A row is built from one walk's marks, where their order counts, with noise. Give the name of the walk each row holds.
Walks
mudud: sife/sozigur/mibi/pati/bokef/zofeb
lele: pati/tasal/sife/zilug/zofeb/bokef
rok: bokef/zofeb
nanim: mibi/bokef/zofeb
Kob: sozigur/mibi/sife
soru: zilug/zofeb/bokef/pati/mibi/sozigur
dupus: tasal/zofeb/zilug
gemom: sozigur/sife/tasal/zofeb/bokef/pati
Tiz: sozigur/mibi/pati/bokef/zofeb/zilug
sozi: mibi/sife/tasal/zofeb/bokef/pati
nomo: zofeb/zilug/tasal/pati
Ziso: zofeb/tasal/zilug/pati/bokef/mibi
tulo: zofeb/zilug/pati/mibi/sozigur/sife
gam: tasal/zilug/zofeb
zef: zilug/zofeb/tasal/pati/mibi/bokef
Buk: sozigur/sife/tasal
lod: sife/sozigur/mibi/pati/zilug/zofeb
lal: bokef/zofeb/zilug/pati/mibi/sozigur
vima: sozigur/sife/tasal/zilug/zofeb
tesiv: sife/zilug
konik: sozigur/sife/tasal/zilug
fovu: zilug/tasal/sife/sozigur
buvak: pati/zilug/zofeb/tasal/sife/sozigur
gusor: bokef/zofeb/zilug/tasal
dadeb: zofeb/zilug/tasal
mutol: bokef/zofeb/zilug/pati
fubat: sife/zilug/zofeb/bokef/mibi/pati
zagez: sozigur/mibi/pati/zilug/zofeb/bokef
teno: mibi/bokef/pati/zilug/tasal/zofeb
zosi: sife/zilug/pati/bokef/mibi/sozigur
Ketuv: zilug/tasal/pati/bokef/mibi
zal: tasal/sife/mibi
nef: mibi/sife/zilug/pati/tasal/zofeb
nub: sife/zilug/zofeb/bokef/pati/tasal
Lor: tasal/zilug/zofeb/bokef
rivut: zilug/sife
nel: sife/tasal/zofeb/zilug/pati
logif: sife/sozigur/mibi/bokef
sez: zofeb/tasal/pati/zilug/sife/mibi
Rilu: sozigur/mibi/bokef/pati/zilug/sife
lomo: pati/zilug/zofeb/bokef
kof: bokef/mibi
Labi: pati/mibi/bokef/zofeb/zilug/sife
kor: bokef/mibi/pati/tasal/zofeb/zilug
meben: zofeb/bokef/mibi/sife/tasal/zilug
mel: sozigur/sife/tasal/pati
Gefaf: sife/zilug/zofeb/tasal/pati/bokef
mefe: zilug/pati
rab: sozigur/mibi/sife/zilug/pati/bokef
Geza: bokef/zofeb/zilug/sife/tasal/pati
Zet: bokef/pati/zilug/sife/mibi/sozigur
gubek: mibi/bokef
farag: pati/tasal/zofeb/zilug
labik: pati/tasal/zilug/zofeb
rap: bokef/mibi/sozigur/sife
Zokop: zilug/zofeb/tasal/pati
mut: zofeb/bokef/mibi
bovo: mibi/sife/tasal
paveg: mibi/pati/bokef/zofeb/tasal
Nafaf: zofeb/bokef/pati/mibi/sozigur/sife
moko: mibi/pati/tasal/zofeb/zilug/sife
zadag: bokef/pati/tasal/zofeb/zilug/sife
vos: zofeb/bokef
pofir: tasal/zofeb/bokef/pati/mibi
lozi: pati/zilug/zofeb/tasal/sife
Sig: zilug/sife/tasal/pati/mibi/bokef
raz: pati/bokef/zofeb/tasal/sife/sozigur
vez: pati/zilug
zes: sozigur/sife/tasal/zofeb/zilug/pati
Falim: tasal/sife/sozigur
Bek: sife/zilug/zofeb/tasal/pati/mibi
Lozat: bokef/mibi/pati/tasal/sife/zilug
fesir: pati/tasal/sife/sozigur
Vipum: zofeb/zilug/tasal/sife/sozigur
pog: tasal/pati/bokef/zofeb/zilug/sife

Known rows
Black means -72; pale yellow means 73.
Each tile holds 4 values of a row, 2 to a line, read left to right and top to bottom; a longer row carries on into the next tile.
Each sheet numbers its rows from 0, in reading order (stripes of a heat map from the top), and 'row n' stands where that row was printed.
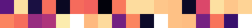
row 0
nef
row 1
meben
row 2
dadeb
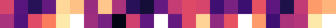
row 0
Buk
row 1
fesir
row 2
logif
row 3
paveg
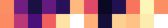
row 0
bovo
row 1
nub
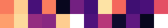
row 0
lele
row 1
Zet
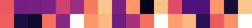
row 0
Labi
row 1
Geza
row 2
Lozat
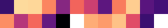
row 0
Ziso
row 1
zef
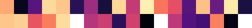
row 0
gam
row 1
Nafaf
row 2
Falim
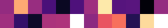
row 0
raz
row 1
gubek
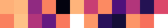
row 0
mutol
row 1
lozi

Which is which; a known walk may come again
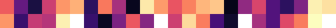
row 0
paveg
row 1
Kob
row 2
vos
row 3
Buk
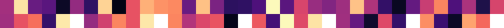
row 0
gubek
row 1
vima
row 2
zal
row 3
Gefaf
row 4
fesir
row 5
lozi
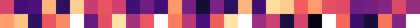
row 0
Lozat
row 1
logif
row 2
bovo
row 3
Vipum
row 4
Labi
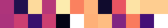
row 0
Nafaf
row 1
dadeb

